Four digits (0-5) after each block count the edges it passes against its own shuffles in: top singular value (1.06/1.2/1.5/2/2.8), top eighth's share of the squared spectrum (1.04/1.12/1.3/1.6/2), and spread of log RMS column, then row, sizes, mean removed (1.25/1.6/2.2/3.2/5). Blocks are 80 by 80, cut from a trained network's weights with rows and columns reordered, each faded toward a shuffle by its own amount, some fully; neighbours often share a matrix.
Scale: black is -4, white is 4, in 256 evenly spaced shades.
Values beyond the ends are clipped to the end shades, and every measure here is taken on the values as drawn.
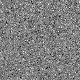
1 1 1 0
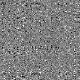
3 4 2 2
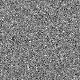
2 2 0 0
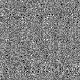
3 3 1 2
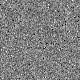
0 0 0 0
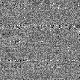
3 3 1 2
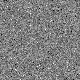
0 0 0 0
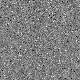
0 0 0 0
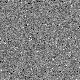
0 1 0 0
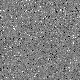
0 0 0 0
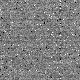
2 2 1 0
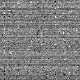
4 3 2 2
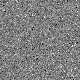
0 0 0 0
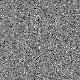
2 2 2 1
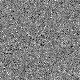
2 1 0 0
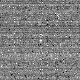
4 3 2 1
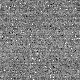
2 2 1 0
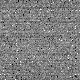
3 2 1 0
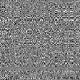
4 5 1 4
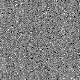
2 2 0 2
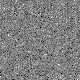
1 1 0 1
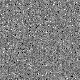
2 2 0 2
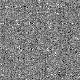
2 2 0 2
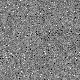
1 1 0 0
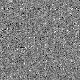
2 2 0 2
